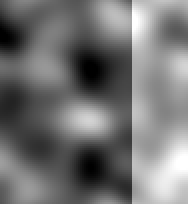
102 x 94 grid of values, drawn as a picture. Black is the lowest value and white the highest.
A vertical seam about 70% of the way across splits the table, and the right part is higher. No regular stripes run through it. The ninth with the highest average is the bottom right. Neither half mirrors the other. There are no lone odd cells.
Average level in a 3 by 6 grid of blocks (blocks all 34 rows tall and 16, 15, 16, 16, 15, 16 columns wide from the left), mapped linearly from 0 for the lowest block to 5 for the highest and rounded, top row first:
021243
012133
210035
